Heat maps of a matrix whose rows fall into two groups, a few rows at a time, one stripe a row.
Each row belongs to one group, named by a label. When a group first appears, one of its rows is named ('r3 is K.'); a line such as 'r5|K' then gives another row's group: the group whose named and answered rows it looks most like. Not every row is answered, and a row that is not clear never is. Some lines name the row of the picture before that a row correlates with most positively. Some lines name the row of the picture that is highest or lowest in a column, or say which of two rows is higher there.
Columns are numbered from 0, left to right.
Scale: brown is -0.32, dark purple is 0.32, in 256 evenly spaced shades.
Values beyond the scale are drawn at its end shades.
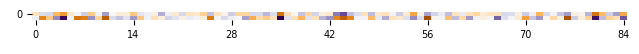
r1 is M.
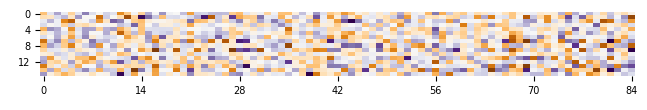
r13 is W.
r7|W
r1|W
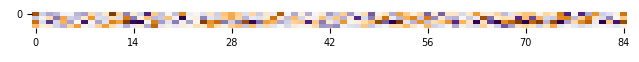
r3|M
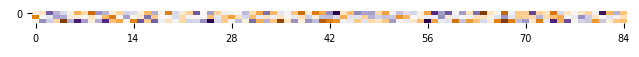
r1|M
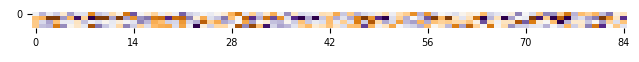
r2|W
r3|W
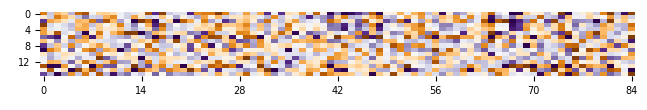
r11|W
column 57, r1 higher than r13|No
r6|W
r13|W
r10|W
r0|M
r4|M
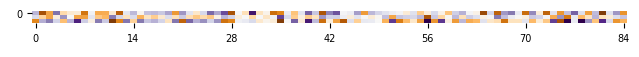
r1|M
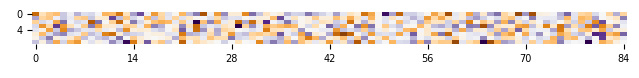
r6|W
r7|W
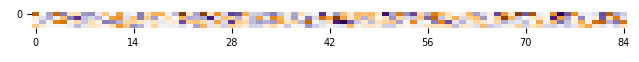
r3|W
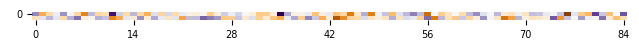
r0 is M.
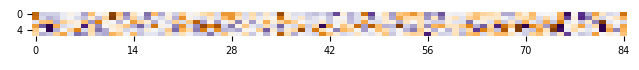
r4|W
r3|W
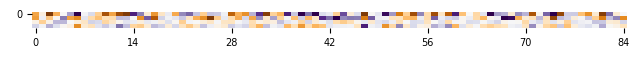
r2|M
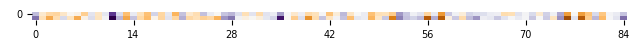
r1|M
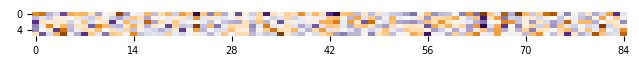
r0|W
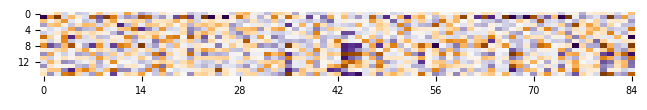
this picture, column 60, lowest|1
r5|M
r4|W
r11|M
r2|W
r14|M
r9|M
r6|W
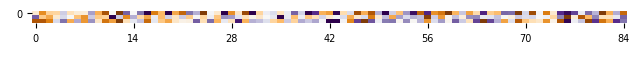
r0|W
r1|M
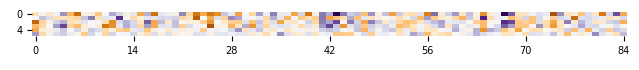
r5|M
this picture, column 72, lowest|4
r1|W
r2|M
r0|M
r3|M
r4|W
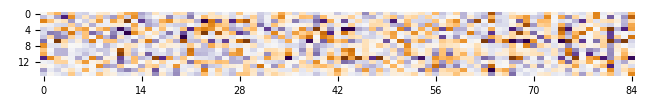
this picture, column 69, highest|7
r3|W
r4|M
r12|M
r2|W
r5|W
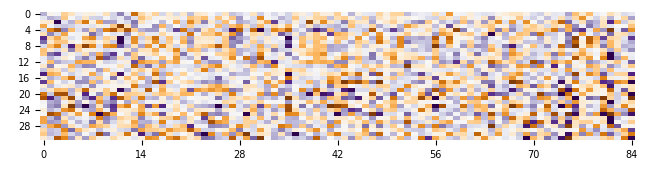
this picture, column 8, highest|25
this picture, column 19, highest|4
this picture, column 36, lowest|25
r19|M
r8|M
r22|W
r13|W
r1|W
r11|W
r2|W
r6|M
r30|W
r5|W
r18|W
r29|W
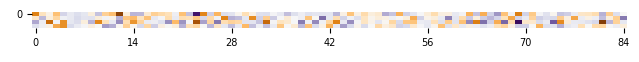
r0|W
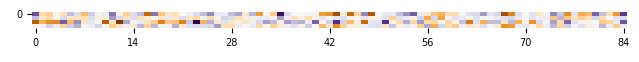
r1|M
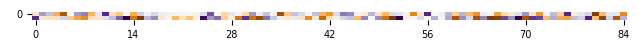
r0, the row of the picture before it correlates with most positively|3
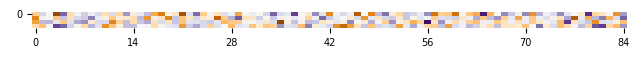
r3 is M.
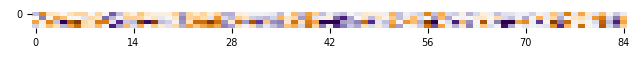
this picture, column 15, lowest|2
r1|M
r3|M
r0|M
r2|M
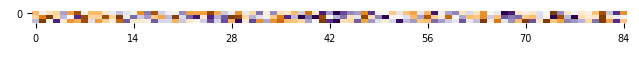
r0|M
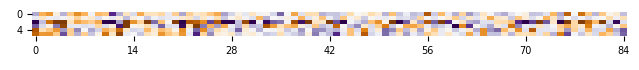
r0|M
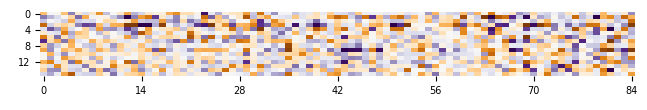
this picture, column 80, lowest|9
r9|M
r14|W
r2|W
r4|W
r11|M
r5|W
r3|W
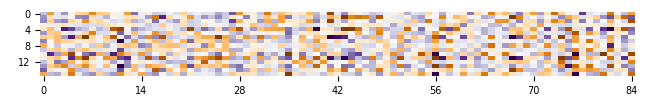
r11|M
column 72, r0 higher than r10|Yes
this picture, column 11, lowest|4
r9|M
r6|M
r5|M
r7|M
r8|W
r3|W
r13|M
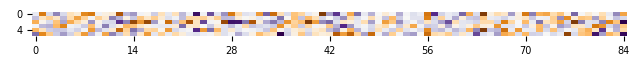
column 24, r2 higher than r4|Yes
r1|M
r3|M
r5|M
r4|W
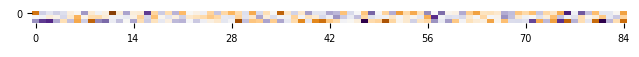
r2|W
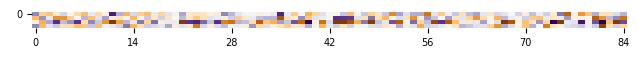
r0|M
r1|M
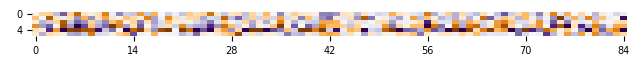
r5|W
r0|M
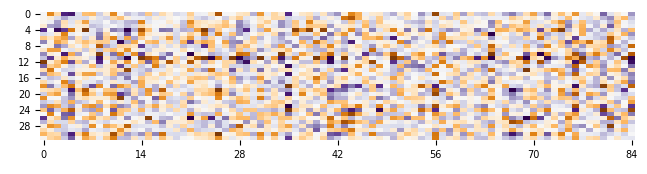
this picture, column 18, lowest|12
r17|W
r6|W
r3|W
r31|M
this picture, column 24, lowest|14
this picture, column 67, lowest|27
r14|W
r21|M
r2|W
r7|M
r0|M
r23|M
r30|M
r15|M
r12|W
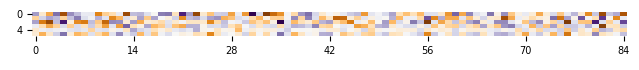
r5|M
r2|M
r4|W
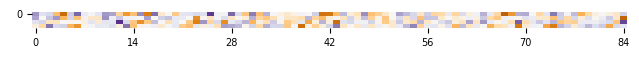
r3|W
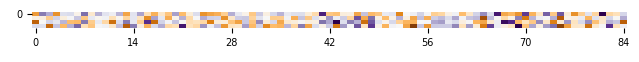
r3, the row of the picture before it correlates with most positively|2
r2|M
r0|W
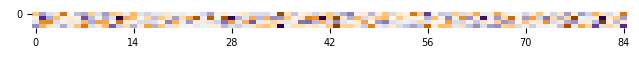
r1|W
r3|M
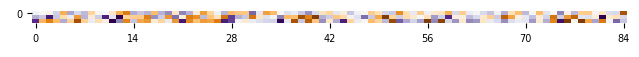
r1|W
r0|W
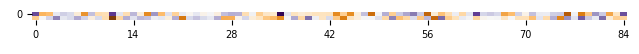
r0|M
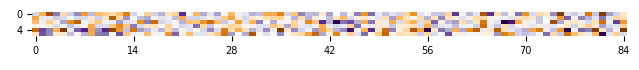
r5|W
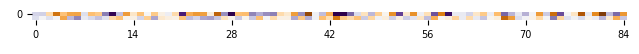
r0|M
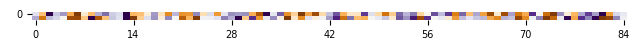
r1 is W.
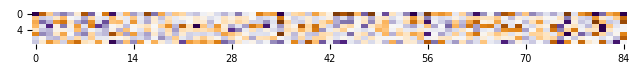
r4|W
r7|M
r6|W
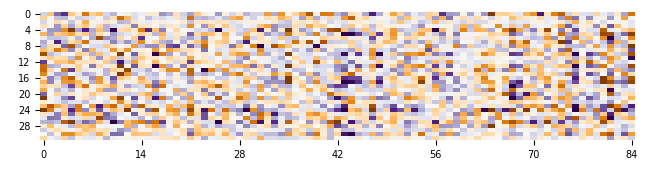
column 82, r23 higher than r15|No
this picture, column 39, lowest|12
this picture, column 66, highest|24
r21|M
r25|W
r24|W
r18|M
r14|W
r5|M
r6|W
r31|W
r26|W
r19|W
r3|W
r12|M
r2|M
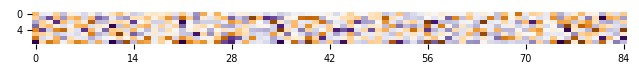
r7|M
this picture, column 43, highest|4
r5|W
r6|W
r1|W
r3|M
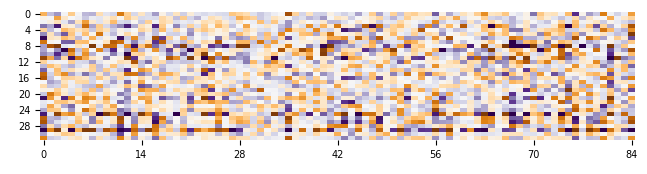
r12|W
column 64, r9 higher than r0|No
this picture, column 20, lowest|8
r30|M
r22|M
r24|M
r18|W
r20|M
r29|M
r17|W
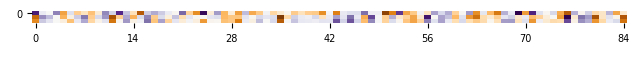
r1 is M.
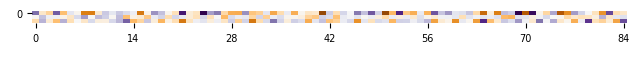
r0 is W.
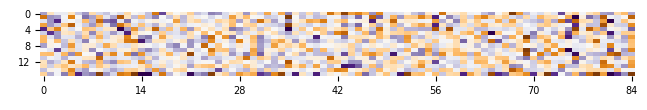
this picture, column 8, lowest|15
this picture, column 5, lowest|10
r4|M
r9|W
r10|W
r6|W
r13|M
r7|W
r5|W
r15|W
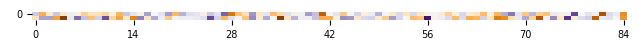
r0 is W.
